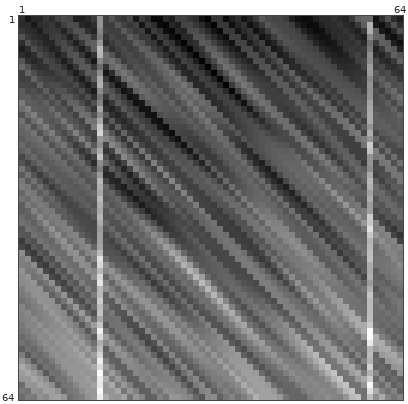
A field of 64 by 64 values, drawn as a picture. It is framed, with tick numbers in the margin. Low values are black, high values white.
Streaks slant down to the right. Columns 14 and 59 differ from the columns beside them. Values rise toward the bottom.
